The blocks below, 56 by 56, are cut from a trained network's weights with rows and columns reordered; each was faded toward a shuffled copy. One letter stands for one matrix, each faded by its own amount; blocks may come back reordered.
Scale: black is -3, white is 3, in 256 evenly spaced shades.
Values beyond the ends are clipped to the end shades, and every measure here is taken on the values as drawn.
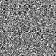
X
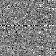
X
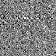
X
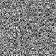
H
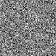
H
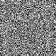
H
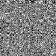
X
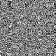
H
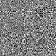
X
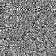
X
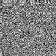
H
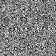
X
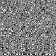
X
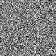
H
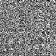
H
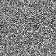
H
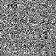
X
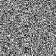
H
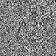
H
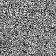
H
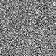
H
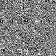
X
